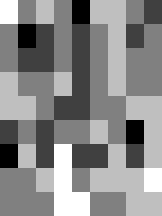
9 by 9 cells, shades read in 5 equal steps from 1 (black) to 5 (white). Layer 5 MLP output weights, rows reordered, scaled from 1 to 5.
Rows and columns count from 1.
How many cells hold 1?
4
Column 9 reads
2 3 3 3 4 4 4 5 4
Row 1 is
5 3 4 3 1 4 4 3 2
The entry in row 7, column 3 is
2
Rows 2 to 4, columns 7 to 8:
4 2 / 4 3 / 4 3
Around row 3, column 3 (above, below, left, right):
2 3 2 3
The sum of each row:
29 23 25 29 29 25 26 35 33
